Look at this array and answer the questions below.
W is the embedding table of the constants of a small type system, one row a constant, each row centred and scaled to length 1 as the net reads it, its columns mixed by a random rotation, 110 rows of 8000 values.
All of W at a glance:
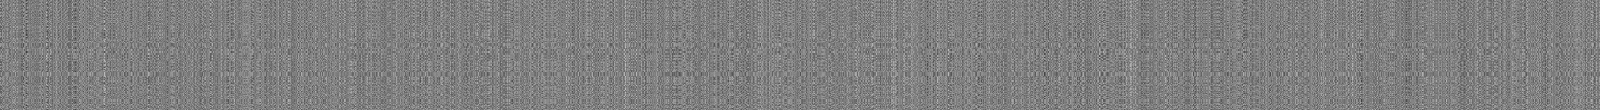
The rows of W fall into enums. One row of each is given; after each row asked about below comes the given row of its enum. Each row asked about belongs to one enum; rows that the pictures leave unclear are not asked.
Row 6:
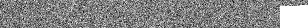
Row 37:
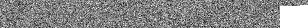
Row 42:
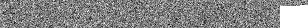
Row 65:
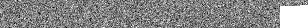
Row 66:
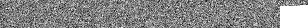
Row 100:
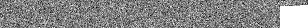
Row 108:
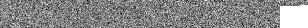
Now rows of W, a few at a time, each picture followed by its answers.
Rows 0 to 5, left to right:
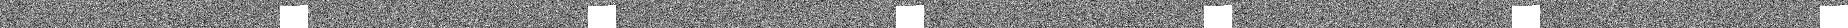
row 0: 37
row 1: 65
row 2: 66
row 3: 37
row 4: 42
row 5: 6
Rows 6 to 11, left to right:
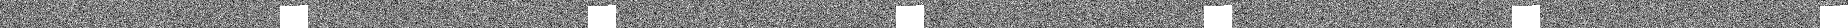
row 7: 108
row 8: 65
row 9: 37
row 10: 42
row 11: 100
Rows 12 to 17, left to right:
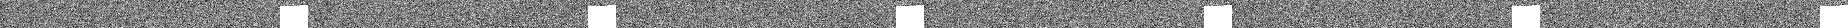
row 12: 66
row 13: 37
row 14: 100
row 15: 66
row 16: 6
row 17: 42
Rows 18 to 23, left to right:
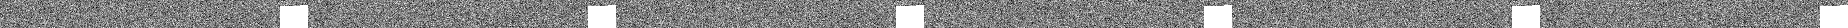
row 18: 100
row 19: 37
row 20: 100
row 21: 108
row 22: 100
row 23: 37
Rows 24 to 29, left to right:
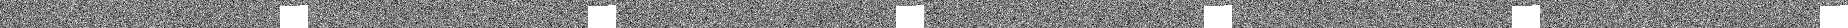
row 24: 6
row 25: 108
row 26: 42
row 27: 42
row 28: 108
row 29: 65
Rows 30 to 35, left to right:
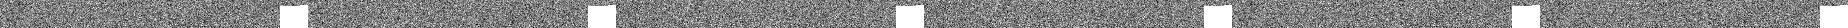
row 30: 37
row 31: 42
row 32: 6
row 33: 6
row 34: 37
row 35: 37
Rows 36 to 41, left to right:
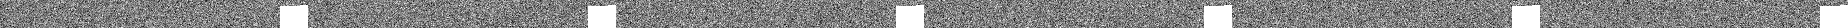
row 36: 66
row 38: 42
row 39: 65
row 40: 100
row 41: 108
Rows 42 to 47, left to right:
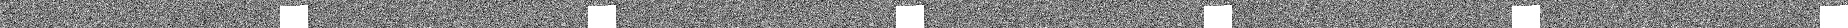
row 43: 66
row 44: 66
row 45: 66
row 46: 6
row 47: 65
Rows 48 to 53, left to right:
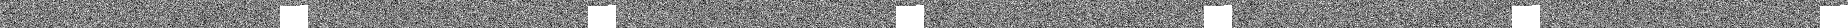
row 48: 42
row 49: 108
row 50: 108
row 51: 37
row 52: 37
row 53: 108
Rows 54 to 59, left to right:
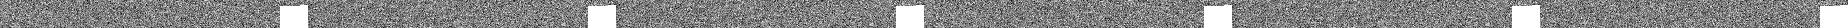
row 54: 108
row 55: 66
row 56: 66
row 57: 108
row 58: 66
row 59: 100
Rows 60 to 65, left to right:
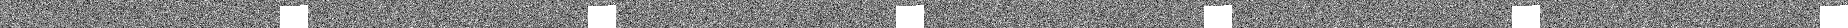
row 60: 108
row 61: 65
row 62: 42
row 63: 6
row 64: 65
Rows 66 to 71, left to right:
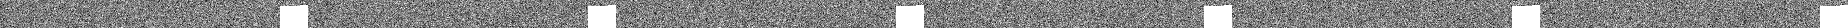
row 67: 37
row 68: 65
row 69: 6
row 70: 100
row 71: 42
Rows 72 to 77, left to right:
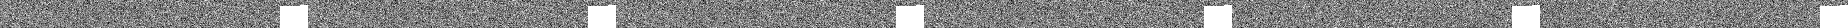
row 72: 108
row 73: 108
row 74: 108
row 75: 108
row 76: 65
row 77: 6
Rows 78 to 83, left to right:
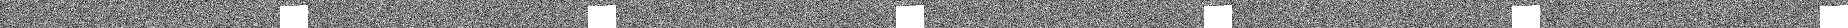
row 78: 66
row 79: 6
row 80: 100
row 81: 100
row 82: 6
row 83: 37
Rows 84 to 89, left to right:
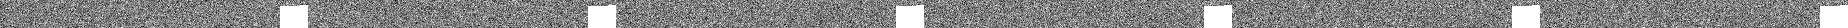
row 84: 66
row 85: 108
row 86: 42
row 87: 100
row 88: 65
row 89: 65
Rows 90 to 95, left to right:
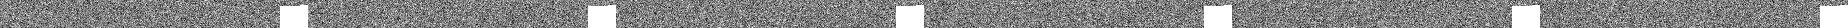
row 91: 42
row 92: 65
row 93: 37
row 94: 66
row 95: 6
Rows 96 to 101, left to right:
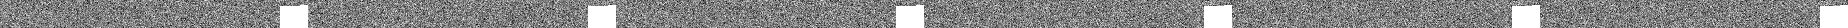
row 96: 108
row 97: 42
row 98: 108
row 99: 100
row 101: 100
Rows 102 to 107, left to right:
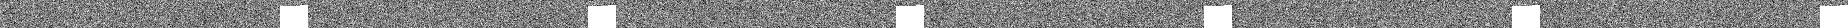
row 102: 42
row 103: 100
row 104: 108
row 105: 37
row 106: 66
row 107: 6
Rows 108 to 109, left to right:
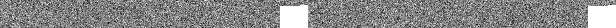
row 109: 42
